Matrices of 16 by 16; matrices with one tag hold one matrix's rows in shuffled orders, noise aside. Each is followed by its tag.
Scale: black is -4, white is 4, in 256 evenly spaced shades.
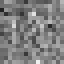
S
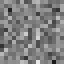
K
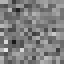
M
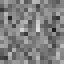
K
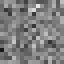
S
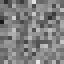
S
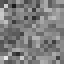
M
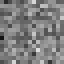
S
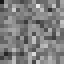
S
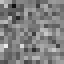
M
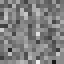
K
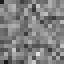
S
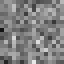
S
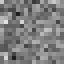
M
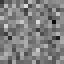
K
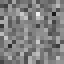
K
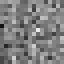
S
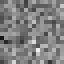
S
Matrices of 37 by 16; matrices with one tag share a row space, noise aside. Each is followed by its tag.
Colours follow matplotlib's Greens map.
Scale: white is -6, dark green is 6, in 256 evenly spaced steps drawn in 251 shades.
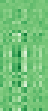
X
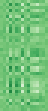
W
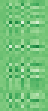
W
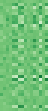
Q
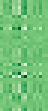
X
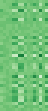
Q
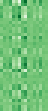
X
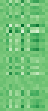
W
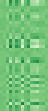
W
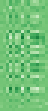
W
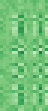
Q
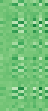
Q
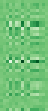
W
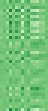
W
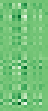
X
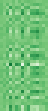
W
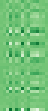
W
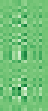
X
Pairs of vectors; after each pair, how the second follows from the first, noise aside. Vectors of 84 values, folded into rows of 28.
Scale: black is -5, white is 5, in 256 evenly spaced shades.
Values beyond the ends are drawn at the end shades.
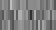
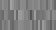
shrunk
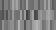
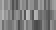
negated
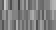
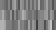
reversed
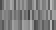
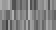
wrapped around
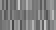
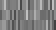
wrapped around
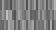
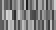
scaled up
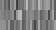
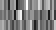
scaled up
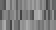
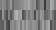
reversed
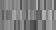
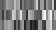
scaled up
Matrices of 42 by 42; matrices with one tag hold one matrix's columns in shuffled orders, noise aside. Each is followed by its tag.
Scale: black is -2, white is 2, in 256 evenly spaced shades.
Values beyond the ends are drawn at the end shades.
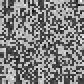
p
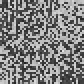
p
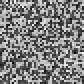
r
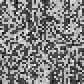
p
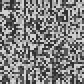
p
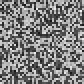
r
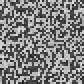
r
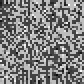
p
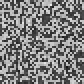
r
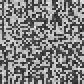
p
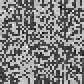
p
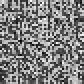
p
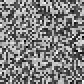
r
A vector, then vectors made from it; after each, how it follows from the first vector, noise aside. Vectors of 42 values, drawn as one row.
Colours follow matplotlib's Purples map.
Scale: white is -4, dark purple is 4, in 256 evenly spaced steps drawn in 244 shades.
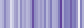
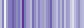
reversed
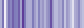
reversed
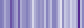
negated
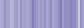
shrunk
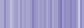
shrunk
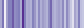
reversed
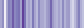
reversed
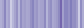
shrunk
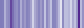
negated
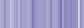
shrunk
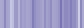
shrunk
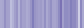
shrunk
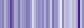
negated
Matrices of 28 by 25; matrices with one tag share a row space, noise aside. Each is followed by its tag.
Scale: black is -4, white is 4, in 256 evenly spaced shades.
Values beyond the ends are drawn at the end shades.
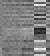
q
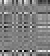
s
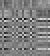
s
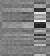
q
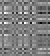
s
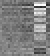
q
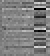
q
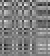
s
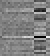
q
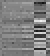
q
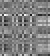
s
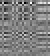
s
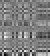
s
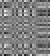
s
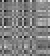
s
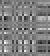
s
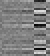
q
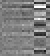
q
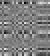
s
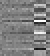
q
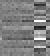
q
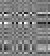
s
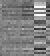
q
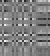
s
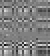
s
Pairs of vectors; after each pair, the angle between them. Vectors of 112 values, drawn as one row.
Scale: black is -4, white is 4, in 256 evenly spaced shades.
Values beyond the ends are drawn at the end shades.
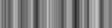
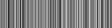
orthogonal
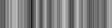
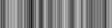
nearly parallel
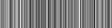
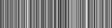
partly aligned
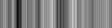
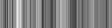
nearly opposite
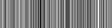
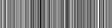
nearly parallel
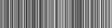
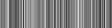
partly opposed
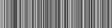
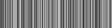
nearly opposite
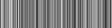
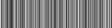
partly opposed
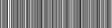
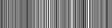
orthogonal
